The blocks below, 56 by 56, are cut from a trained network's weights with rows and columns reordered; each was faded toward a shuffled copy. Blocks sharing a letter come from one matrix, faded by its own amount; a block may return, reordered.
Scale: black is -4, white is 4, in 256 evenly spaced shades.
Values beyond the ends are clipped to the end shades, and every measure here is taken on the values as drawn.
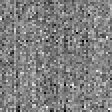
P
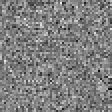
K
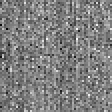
P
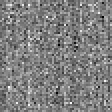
P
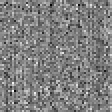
P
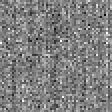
P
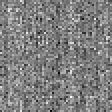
P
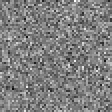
K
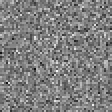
K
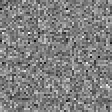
K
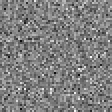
K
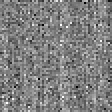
P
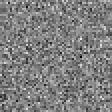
K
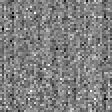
P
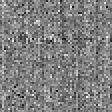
P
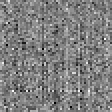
P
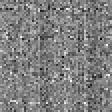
P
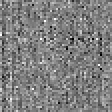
P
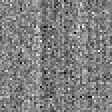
P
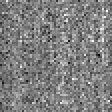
P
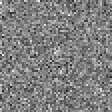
K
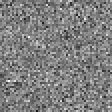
K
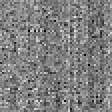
P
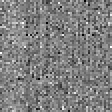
P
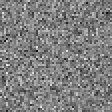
K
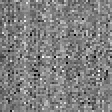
P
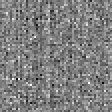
P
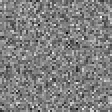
K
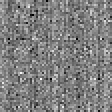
P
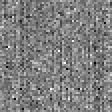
P
